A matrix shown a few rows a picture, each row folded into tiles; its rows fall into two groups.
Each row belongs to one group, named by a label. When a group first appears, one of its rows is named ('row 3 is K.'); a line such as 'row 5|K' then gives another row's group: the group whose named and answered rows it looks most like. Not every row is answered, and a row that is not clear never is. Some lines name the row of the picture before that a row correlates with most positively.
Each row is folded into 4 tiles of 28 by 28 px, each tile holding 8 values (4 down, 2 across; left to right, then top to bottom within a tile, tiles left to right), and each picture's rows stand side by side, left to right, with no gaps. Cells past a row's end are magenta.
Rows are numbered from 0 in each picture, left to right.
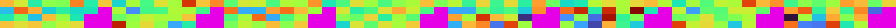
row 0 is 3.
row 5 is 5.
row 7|5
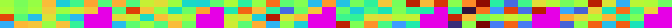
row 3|3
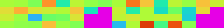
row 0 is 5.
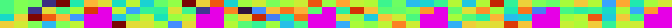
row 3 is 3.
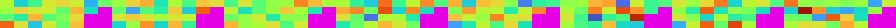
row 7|3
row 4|3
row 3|5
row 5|5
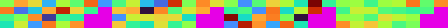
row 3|3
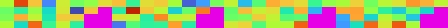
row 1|3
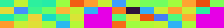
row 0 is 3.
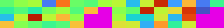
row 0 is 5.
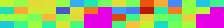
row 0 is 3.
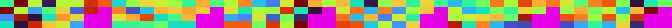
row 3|5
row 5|3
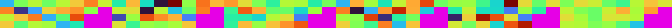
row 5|5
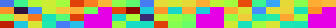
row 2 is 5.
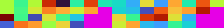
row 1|5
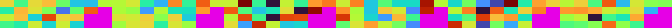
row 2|5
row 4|5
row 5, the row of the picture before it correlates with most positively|0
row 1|5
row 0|3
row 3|5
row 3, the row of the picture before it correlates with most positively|0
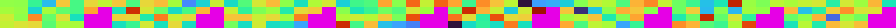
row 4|3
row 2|3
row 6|5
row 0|5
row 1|3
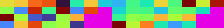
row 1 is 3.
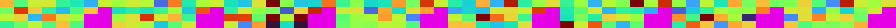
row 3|5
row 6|5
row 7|5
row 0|3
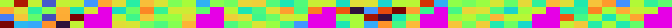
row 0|5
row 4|3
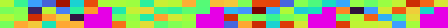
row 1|3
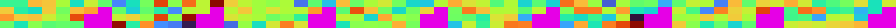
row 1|3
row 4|3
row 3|3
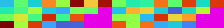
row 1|3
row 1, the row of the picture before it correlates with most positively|1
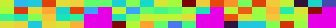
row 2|3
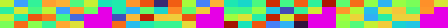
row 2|3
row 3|5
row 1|5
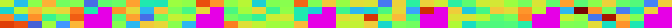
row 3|5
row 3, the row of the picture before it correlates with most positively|1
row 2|3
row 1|5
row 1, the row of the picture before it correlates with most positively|3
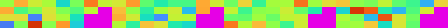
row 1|5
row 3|3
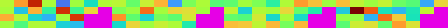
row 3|3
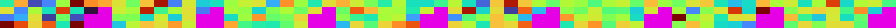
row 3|3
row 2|5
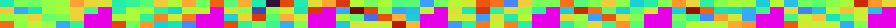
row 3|3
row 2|5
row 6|3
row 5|3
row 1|3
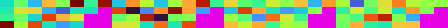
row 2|3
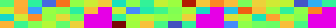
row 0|5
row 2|3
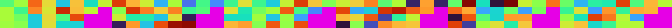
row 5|5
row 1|3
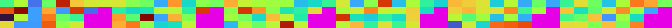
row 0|5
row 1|5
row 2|3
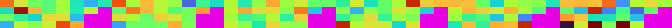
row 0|3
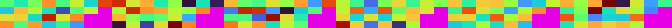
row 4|3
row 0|3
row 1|3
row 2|3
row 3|5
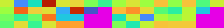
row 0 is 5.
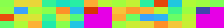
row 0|5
